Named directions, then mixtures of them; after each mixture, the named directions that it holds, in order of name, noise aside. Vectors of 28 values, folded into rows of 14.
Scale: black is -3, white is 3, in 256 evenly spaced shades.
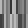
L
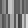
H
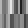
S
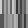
L, S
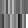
H, L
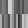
H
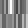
H, S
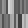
H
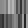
H, L, S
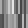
H, L, S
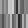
H, L, S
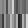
H, L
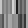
L, S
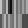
H, L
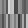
H, L, S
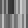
H, L, S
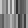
H, L, S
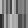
L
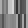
H, L, S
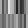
H, L, S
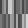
H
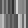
H, L, S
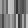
H, L, S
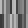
L
